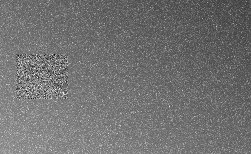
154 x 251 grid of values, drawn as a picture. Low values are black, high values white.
The field climbs toward the bottom left. No regular stripes run through it. In the middle left lies a patch that is rougher than the rest. The middle left is the roughest part. No single row or column stands out from its neighbours. The bottom left is the ninth with the highest average. The halves do not mirror each other. The ninth with the lowest average is the top right.
